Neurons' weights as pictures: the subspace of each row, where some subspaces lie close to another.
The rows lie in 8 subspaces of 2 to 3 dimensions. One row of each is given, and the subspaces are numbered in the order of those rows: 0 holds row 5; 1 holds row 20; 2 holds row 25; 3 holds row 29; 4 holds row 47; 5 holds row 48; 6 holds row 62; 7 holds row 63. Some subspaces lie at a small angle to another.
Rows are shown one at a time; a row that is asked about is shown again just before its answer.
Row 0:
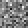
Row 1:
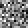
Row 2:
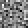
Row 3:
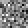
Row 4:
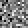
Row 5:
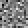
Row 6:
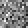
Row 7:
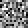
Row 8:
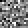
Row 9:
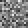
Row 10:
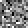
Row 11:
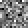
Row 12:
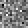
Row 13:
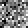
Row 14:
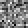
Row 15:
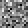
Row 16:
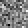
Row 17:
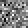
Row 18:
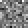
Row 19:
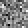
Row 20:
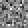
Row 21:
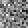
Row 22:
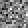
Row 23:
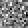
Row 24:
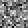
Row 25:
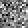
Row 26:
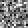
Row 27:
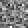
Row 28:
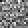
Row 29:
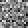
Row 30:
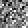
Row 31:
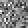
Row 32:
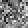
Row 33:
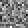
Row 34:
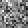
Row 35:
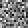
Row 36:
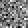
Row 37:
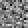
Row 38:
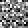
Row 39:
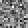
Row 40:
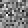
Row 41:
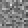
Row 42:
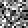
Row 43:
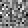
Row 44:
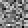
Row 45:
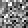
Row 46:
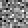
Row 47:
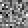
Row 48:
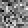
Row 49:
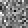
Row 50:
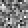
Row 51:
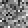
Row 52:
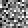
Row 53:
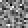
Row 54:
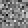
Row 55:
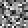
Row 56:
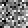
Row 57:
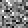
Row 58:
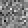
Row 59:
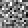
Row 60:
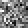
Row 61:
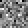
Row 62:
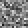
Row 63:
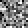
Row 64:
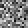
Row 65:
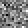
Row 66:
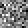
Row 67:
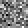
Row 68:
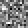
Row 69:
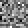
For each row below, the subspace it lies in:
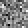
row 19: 1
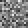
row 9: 3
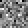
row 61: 7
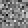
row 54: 4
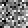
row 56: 3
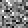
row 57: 5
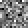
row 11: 7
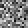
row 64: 7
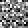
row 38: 3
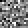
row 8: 5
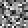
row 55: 6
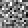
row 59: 2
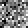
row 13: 3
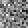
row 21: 0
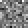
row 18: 7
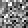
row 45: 6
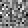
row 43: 4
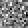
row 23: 2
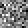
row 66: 2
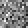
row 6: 3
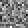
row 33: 4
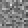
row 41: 2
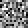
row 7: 0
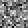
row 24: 6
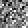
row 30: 6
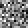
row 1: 4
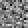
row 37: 2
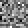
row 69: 4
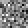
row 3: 4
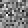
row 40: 0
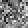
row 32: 5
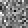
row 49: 7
